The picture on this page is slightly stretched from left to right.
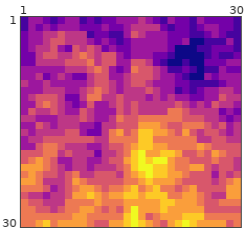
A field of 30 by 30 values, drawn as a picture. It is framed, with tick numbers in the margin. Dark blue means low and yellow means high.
Ninth with the lowest average: top right. Grain: blotchy. Stripes: none. Slope: up to the bottom.
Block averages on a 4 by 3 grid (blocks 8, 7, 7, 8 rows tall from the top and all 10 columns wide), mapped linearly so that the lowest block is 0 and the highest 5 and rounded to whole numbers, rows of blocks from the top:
220 / 232 / 344 / 454
